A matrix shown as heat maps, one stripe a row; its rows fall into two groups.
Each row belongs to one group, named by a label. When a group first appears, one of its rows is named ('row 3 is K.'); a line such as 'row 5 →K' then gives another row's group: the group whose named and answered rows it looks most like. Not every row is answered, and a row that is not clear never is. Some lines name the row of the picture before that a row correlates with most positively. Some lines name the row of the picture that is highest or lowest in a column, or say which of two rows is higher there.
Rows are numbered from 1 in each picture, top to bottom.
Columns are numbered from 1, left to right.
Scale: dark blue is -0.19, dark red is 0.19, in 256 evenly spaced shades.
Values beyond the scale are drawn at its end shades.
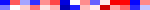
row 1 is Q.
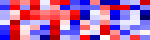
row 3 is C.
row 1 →C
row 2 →Q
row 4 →C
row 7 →Q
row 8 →Q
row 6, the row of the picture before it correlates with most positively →2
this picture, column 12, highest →2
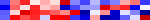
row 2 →Q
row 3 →C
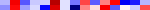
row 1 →Q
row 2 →Q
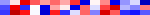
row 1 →C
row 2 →Q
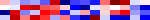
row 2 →C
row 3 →Q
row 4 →C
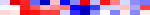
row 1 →Q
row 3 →C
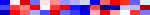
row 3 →Q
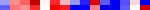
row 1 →C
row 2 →C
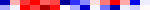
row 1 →Q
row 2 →C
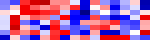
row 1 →C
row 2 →C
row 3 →C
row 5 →Q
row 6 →Q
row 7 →C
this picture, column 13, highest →8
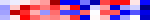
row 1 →Q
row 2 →C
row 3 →Q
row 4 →C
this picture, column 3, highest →2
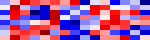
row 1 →C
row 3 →Q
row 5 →Q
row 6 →Q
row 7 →C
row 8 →Q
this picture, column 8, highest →1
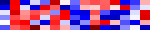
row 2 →Q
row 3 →C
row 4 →C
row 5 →Q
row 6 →C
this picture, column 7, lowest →2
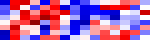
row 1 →Q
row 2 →Q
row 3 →C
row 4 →C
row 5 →C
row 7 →Q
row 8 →Q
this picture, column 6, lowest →7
